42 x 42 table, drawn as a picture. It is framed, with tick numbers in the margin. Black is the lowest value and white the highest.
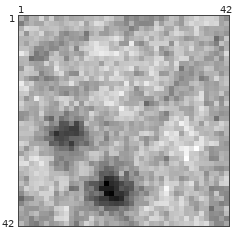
Average level on the scale: 70%. Grain: blotchy. Ninth with the lowest average: bottom middle. Dips: two. Histogram: skewed, a long tail of low values. Odd rows or columns: none. Stripes: none.
